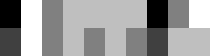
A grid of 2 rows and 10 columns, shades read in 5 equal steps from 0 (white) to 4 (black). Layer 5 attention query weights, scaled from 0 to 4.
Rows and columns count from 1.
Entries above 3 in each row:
2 0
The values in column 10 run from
0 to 1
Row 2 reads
3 0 2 1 2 1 2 3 1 1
